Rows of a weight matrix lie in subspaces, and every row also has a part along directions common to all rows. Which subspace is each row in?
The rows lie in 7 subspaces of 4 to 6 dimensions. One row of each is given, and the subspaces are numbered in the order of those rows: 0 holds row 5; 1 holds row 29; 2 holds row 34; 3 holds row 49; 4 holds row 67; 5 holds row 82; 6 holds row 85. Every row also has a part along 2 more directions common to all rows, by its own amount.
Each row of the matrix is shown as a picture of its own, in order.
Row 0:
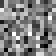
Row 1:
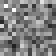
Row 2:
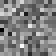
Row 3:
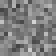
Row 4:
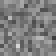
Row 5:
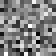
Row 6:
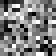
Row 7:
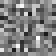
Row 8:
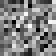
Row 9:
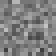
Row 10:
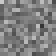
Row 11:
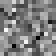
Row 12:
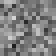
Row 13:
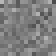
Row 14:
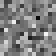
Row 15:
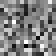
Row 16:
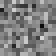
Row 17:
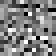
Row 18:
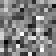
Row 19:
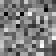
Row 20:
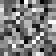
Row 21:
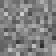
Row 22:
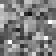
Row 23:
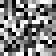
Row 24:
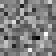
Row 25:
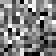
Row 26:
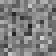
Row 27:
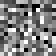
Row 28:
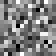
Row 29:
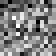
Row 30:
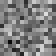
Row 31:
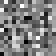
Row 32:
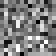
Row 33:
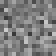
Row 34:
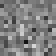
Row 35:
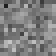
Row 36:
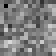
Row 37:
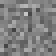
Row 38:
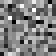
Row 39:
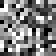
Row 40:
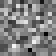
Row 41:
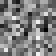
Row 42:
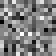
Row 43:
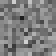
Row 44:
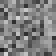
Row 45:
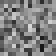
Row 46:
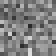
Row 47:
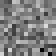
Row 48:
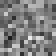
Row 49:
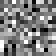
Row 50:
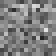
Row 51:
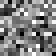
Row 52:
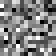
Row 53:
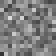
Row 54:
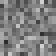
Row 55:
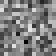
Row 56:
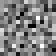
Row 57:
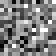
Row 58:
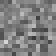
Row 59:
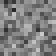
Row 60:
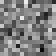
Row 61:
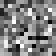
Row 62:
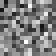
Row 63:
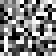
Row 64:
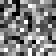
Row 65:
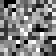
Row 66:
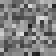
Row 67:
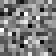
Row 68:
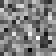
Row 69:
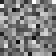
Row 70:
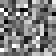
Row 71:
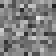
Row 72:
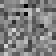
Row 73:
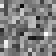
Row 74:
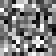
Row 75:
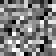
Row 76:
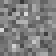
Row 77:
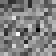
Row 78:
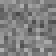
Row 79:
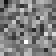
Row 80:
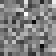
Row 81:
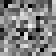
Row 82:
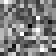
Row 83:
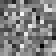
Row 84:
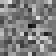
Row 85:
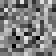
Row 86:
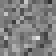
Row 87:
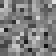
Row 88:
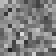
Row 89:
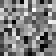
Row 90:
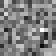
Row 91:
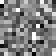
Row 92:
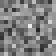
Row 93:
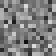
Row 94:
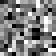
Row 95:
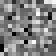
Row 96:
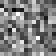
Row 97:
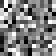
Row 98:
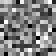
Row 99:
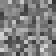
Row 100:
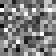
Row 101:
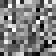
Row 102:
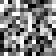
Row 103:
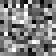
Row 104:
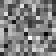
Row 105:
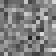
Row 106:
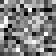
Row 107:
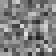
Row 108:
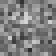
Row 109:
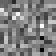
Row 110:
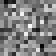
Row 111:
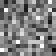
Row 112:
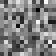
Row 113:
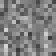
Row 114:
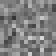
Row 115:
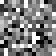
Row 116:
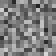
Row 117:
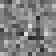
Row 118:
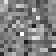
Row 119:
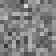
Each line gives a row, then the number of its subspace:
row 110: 2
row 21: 2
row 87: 3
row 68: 3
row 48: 5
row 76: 4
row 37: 6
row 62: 5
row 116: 6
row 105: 1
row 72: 6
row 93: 2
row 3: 4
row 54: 1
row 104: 3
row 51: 4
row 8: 1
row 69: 0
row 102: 5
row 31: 4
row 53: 3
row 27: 6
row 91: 0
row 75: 0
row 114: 5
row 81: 1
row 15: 2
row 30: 0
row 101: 1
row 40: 4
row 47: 5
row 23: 1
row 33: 4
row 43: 3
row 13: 0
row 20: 2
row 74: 6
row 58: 3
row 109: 6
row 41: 5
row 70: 6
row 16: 6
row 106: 0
